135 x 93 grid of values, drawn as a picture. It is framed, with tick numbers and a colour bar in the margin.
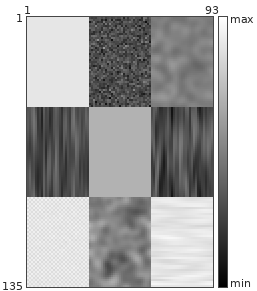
It is made of 3 by 3 panels. Panel 1,1: very high, flat. Panel 1,2: low, fine-grained. Panel 1,3: middling, blotchy, faint in contrast. Panel 2,1: low, streaked downward. Panel 2,2: high, flat. Panel 2,3: low, streaked downward. Panel 3,1: very high, checkered, faint in contrast. Panel 3,2: middling, blotchy. Panel 3,3: very high, streaked across, faint in contrast.
